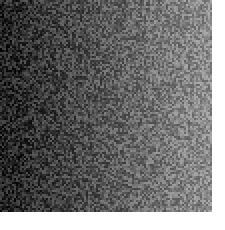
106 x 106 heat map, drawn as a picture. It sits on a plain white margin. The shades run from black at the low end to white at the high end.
Slope: up to the right. Stripes: none. Odd rows or columns: none.
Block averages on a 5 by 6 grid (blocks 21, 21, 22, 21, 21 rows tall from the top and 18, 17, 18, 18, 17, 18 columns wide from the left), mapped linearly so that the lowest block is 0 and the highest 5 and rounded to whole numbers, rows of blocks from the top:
012345 / 012345 / 012345 / 012345 / 012345
